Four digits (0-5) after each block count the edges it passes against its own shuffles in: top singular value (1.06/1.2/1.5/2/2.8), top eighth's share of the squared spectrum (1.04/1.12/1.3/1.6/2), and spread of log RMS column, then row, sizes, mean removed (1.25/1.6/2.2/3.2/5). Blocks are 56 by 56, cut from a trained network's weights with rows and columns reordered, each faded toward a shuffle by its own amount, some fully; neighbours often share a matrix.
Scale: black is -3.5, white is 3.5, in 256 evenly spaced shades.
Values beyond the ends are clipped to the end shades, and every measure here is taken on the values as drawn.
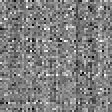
3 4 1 3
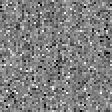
0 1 0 0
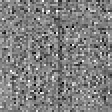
2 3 0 2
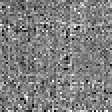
2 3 0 2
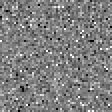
0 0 0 0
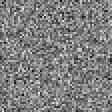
2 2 0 0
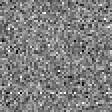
2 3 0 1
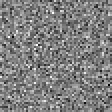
2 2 0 0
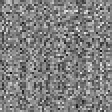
4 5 3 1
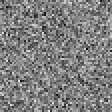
0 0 0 0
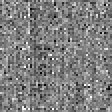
3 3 1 2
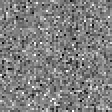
1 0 0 0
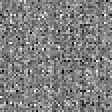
2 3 0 3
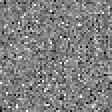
0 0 0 0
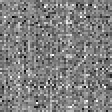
3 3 0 3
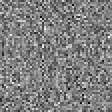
3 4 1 0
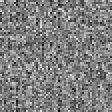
3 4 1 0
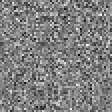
3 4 1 1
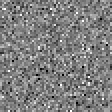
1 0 0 0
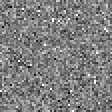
0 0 0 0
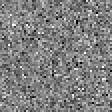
0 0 0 0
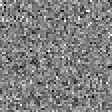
2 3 0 1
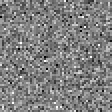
0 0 0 0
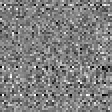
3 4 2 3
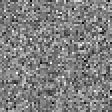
2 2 1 0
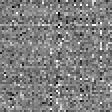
2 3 3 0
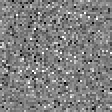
0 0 0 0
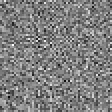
4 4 2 1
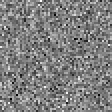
2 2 0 0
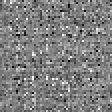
2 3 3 1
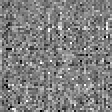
3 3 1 2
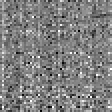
3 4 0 3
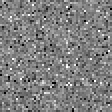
0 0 0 0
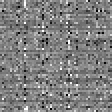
3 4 3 1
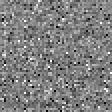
1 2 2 0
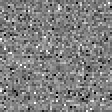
1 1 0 0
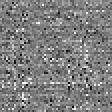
2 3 2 1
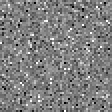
0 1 0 0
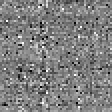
2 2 2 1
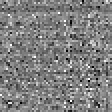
2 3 2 1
